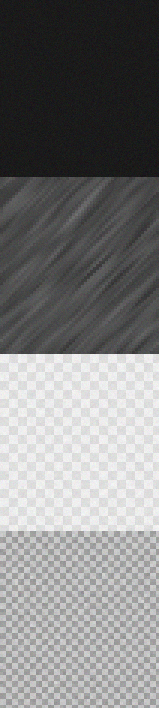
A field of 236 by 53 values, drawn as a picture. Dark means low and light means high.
It is made of 4 by 1 panels. Panel 1,1: very low, flat. Panel 2,1: low, slanting up to the right, faint in contrast. Panel 3,1: very high, checkered, faint in contrast. Panel 4,1: high, checkered.
